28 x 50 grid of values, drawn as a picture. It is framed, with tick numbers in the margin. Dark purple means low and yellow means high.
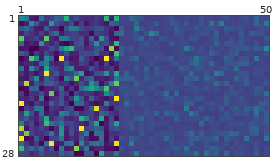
There are no regular stripes. The grain is fine, like static. No overall slope runs across the table. A vertical seam about 40% of the way across splits the table, and the right part is calmer. The halves do not mirror each other. Overall the values sit about 20% of the way up the scale. The values are skewed, with a long tail toward high values.
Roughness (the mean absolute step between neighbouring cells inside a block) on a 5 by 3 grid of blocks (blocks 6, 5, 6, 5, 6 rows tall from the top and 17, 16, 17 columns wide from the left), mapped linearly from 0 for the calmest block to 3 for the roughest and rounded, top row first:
2 1 0
2 1 0
2 1 0
2 0 0
3 0 0
